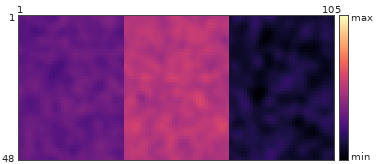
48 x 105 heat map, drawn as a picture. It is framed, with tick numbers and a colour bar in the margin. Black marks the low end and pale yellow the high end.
It is made of 1 by 3 panels. Panel 1,1: low, blotchy, faint in contrast. Panel 1,2: middling, blotchy, faint in contrast. Panel 1,3: very low, blotchy, faint in contrast.
